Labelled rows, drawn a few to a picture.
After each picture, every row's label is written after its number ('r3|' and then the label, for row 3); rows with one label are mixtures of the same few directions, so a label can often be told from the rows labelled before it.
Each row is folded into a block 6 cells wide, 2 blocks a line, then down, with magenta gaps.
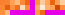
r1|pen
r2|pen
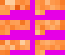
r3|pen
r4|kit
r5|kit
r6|kit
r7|kit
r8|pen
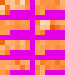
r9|kit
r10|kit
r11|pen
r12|pen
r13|kit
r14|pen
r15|pen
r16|kit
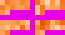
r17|kit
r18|kit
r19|pen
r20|pen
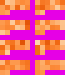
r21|pen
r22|pen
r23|kit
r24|kit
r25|kit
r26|kit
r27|kit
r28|kit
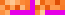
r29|pen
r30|kit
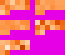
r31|kit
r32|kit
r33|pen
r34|kit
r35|pen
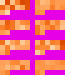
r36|kit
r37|pen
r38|pen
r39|kit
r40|kit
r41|kit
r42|pen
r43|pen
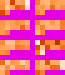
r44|kit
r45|pen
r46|pen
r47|kit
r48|pen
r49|kit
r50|kit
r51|kit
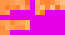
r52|pen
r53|pen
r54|kit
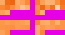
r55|pen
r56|pen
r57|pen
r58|kit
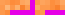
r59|pen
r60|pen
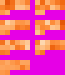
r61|pen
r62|kit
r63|pen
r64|kit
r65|kit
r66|pen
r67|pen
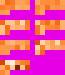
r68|pen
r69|kit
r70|kit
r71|kit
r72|pen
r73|kit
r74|pen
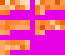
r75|kit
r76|kit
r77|pen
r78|pen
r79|pen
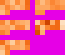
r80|kit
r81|pen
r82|kit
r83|kit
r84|kit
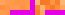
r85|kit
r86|kit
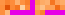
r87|pen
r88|pen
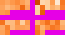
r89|pen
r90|kit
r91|kit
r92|kit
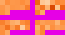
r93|kit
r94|pen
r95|pen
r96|kit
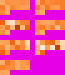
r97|kit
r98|kit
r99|pen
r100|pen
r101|kit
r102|pen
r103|pen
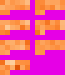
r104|kit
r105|pen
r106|pen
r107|kit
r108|kit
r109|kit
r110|pen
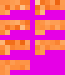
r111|pen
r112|kit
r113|pen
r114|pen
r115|kit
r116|kit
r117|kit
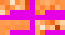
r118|kit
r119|pen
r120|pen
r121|pen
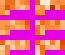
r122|pen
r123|pen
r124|kit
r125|kit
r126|kit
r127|kit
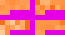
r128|pen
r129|pen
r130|kit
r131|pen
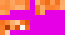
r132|kit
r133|kit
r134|pen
